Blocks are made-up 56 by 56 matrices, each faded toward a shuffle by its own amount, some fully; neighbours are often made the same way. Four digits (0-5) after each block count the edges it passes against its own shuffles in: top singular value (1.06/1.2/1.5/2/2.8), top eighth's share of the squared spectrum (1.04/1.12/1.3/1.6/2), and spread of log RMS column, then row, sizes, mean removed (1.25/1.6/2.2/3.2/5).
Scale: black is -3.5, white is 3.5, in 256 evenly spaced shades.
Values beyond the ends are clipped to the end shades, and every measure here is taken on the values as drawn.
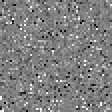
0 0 0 0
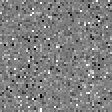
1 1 1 0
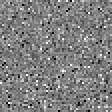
2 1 0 0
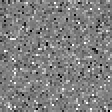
0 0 0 0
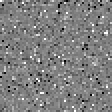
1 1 0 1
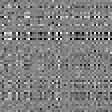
5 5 2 4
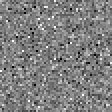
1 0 0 0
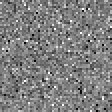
0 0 0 0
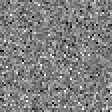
0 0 0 0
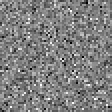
0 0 0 0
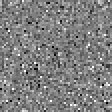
2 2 0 1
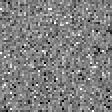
2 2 0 0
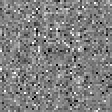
3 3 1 1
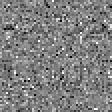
3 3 1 0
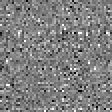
4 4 2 2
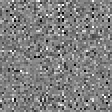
4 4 2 2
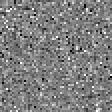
2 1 0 0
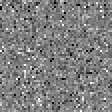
2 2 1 1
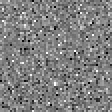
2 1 0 0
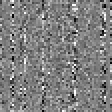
2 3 4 0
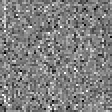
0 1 2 0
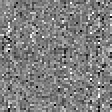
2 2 3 0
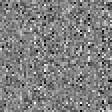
1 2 2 0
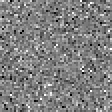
0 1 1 0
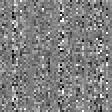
1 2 4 0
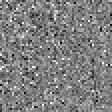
0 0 1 0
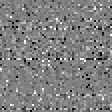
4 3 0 2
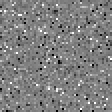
1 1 0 0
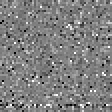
3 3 0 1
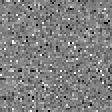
2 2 0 0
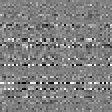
4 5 1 4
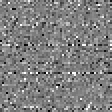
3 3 0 2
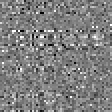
4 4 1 3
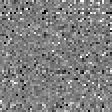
3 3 1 2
